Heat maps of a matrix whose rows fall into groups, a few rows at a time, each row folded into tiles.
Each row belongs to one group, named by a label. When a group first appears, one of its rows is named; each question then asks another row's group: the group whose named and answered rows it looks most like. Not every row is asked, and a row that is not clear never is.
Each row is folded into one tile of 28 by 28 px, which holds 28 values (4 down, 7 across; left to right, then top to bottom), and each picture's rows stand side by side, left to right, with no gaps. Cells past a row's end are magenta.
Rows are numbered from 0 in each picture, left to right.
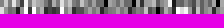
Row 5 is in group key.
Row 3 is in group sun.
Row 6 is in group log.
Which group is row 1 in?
sun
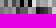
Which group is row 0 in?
sun
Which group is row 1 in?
key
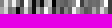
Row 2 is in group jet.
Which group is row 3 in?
jet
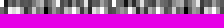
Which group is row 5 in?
log
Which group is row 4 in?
log
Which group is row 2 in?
log
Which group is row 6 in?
key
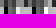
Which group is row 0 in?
jet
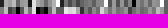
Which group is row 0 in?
key
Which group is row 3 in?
jet
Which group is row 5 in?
jet
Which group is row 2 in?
log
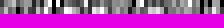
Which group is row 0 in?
key
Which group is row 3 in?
log
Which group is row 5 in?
log
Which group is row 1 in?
jet
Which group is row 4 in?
sun
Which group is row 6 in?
jet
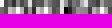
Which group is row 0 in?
log
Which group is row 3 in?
log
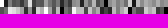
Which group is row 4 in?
sun
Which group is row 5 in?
sun
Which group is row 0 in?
log
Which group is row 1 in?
log
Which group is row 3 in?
sun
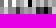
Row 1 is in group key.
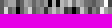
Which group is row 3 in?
jet
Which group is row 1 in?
sun
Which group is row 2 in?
key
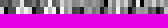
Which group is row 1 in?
jet
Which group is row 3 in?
sun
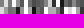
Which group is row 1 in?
jet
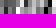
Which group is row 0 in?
jet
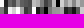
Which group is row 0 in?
log
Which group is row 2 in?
key
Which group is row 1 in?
key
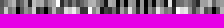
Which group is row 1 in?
key
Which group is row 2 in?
log
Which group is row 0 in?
key
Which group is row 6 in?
log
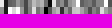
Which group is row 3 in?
jet
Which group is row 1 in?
sun
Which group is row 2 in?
jet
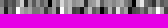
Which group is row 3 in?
key
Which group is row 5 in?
log
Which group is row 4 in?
sun
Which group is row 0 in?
jet
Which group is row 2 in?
sun
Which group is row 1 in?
sun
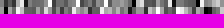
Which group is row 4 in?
sun
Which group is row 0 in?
jet
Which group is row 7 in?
key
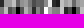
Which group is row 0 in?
key
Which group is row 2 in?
key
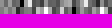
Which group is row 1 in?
log
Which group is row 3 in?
log
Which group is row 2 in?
key
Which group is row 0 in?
sun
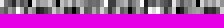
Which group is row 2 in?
key
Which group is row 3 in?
jet
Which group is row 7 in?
key
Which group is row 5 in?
log
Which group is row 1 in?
key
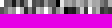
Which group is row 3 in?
sun
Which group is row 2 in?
key
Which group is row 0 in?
log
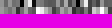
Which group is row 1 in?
log
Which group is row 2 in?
sun
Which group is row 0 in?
sun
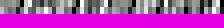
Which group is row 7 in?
jet
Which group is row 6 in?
key
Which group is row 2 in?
sun
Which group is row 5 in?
sun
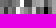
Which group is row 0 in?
jet
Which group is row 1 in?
key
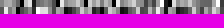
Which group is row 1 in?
log
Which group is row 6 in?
key
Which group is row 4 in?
key
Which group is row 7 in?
jet
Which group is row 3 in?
key
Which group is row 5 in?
jet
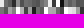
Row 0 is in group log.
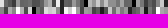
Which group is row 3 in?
key
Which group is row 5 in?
jet
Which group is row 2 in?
log
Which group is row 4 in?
sun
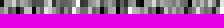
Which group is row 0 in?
key
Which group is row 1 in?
jet
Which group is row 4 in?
jet
